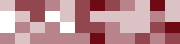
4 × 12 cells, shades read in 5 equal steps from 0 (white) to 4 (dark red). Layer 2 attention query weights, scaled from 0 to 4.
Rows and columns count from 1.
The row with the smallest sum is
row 2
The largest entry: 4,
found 4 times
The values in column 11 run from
2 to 4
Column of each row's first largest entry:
7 3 12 7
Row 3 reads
0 2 1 2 0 3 3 2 1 1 3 4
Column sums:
3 7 9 6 4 11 12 8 6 6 11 9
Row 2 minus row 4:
-2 0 1 -2 -1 1 -3 -1 -1 -2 0 -2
